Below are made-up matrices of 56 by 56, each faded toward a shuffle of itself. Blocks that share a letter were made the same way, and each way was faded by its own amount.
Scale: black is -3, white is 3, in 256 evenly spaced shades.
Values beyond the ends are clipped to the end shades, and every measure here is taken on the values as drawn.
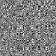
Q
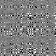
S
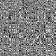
Q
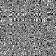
Q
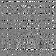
S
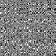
Q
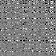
S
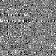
Q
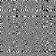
S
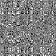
Q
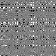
S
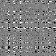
S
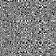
Q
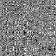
Q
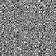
Q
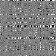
S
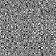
Q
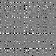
S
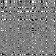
S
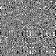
Q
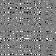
S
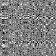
Q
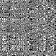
Q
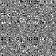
Q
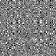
Q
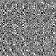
Q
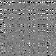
S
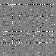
S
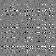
S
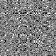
Q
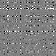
S
